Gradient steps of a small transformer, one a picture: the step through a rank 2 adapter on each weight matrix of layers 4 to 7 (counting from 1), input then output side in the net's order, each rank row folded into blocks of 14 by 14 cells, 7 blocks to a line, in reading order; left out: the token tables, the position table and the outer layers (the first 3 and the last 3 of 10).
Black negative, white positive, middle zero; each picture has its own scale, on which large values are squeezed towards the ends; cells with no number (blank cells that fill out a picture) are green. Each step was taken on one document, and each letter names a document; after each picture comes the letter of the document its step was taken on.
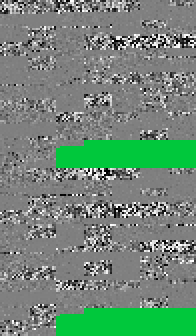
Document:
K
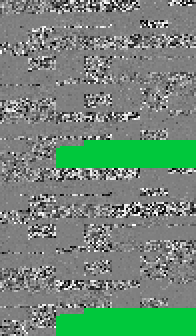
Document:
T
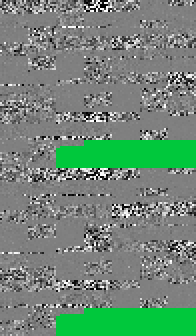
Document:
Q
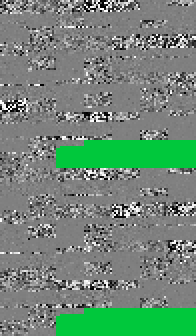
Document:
Q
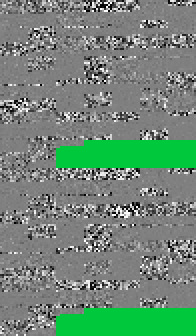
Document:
Q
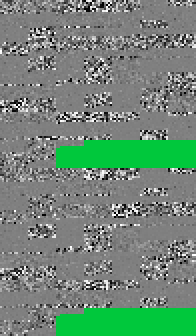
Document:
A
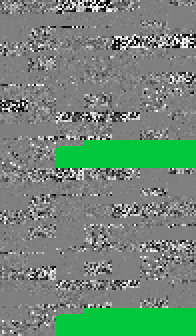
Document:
K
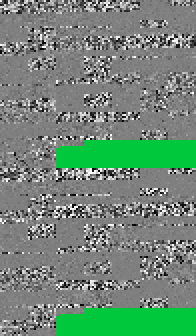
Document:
T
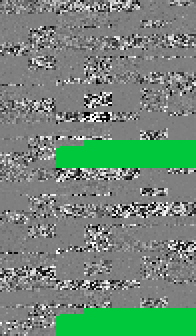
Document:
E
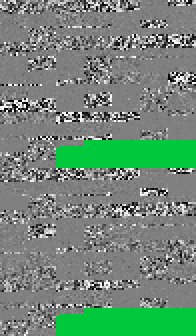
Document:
E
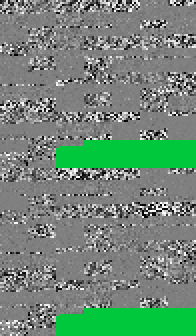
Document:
E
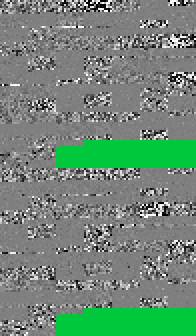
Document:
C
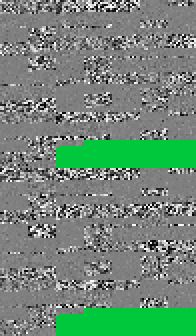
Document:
T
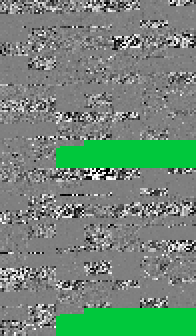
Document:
K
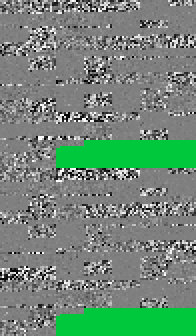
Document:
T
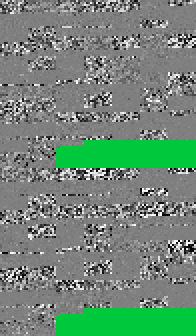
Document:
C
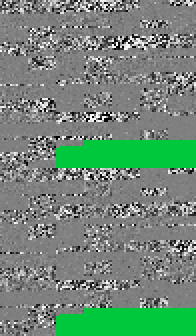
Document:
E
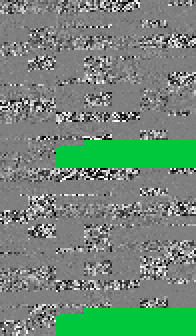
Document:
C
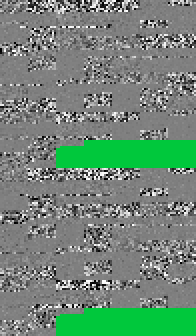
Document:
Q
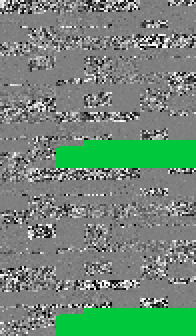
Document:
C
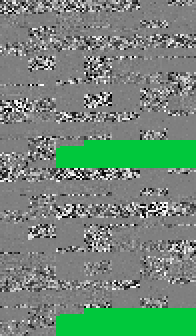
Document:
E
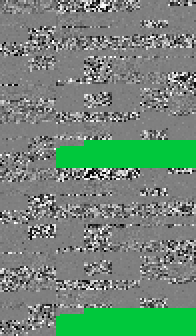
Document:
Q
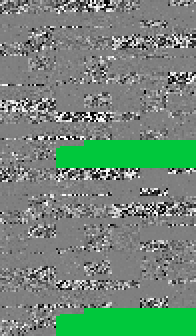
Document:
K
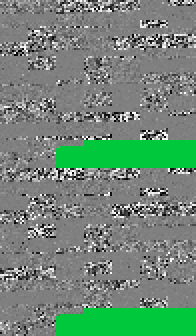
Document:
C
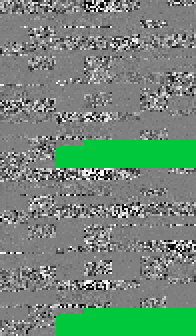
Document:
A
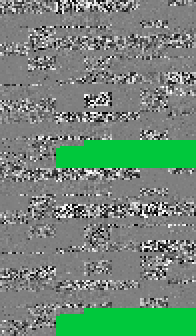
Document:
T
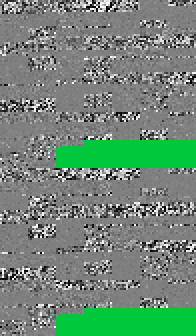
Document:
T
